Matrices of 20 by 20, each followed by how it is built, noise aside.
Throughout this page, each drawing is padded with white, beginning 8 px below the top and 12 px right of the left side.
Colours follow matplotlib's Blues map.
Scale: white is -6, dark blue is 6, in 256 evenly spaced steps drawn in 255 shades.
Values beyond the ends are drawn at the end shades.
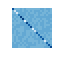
diagonal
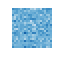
low rank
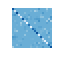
diagonal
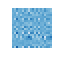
low rank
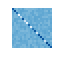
diagonal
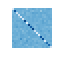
diagonal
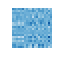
low rank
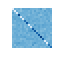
diagonal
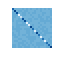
diagonal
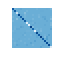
diagonal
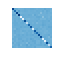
diagonal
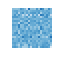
low rank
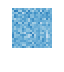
low rank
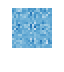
low rank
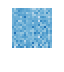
low rank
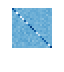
diagonal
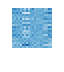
low rank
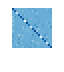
diagonal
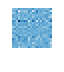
low rank
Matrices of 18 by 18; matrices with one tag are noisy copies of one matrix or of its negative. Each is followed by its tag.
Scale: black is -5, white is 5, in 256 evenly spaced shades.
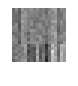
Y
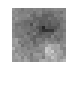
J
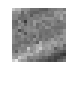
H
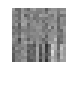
Y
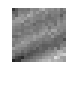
H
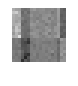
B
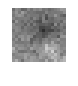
J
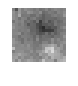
J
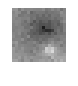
J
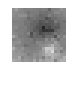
J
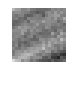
H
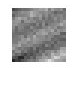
H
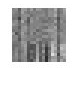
Y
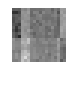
B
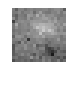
J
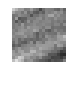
H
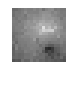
J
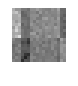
B
